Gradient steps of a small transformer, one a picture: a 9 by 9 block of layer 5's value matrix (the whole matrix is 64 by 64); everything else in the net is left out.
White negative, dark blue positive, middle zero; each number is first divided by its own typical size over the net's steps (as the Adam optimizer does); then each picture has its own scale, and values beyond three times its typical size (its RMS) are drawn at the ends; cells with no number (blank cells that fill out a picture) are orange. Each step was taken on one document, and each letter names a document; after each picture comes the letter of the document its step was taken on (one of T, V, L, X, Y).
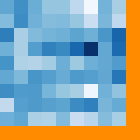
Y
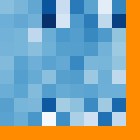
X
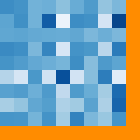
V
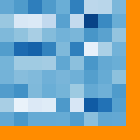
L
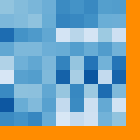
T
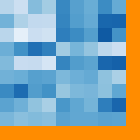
L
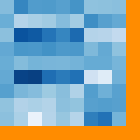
L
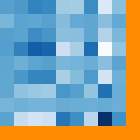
Y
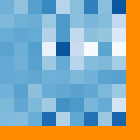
X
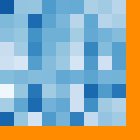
V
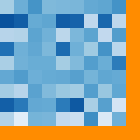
V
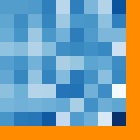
X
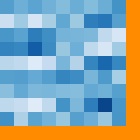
L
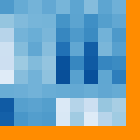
T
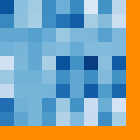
T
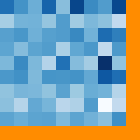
X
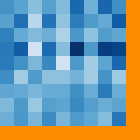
V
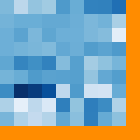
L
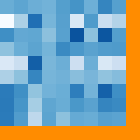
V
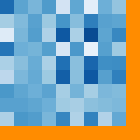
T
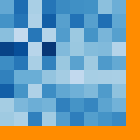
V
